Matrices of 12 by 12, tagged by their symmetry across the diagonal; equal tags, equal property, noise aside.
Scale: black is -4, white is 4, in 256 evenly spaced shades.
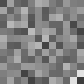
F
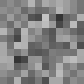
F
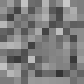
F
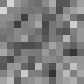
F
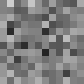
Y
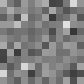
F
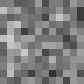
Y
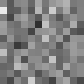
Y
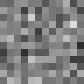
Y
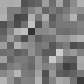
F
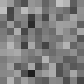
Y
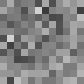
F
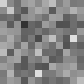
F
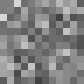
F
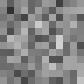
Y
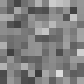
Y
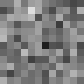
Y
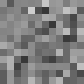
Y
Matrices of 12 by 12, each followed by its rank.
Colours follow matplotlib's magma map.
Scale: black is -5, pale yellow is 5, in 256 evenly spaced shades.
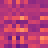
two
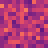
full rank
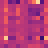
two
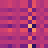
one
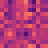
two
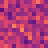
full rank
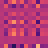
one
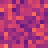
full rank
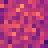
full rank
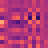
two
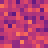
full rank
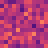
full rank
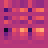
one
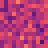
full rank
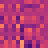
two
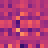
two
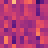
two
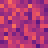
full rank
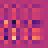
one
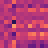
two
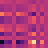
one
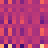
one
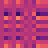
one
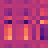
one
